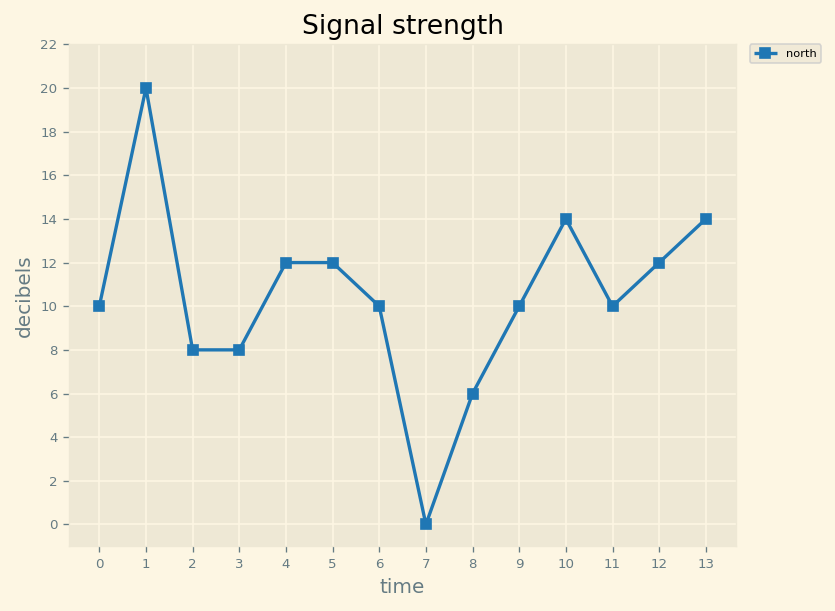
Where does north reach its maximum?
1
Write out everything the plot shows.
Title: Signal strength
x-axis: time, ticks 0 1 2 3 4 5 6 7 8 9 10 11 12 13
y-axis: decibels, ticks 0 2 4 6 8 10 12 14 16 18 20 22
Legend: north
Values:
north: 10 20 8 8 12 12 10 0 6 10 14 10 12 14
